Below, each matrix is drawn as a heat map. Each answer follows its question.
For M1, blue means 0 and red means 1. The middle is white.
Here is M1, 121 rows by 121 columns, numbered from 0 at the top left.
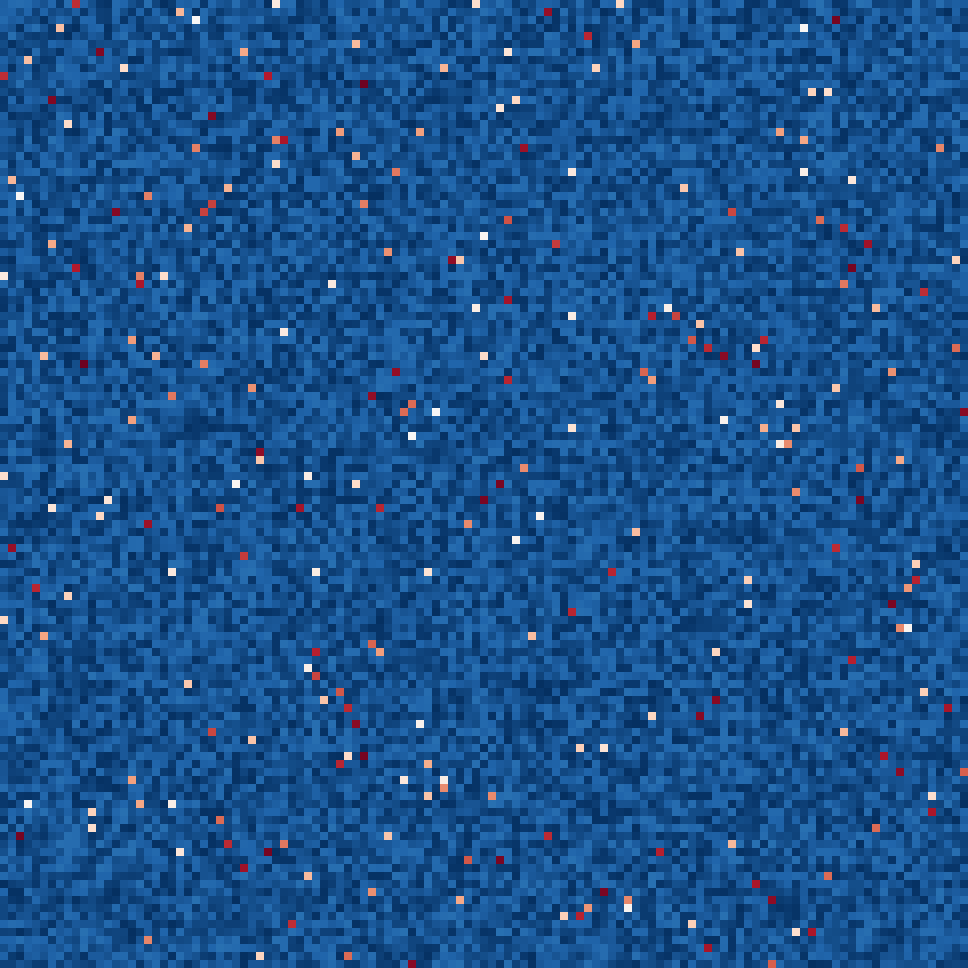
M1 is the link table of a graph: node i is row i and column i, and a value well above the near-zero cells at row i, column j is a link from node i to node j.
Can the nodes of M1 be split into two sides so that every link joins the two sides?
no
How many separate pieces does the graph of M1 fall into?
1
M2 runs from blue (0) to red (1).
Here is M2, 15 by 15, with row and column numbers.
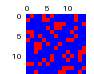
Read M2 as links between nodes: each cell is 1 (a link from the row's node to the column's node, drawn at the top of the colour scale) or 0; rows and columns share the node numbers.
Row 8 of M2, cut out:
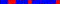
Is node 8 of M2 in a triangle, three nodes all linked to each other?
yes
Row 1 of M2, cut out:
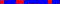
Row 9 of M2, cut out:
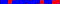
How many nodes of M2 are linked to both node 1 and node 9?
0
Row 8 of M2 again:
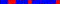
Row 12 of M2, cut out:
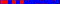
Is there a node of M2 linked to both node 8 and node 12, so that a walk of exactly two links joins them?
yes
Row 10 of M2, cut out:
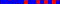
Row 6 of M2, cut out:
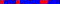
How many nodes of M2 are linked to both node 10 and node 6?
1
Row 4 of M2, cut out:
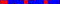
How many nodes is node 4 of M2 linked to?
4
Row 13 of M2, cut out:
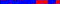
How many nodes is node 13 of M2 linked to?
4
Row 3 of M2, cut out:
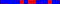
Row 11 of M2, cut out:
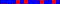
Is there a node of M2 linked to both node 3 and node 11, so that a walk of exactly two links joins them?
no
